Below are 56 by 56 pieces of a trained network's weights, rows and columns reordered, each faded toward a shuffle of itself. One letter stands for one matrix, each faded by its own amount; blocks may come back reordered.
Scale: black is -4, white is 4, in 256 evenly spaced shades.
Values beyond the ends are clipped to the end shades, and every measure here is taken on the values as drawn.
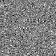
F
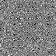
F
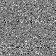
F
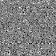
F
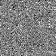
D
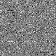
F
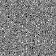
D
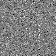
D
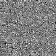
F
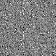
D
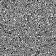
D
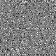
F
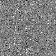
D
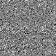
D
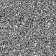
D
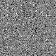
D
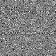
F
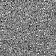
D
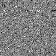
F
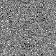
D
